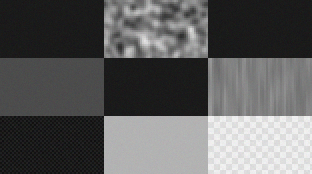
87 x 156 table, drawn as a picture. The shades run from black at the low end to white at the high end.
The table splits into 3 rows of 3 panels. Panel 1,1: very low, flat. Panel 1,2: middling, blotchy, strong in contrast. Panel 1,3: very low, flat. Panel 2,1: low, flat. Panel 2,2: very low, flat. Panel 2,3: middling, streaked downward, faint in contrast. Panel 3,1: very low, checkered, faint in contrast. Panel 3,2: high, flat. Panel 3,3: very high, checkered, faint in contrast.
